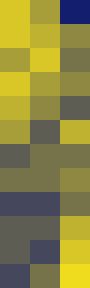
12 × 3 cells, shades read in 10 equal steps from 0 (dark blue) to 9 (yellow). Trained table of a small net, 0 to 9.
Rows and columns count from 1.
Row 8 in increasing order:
4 4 5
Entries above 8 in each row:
0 0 0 0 0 0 0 0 0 0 0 1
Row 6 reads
6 3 7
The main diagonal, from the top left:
8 7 4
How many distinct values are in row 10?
2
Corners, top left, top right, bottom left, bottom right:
8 0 2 9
